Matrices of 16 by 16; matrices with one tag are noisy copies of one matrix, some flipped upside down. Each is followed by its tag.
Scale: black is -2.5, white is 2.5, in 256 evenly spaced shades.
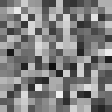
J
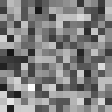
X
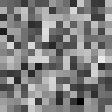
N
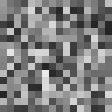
N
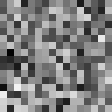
X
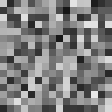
J
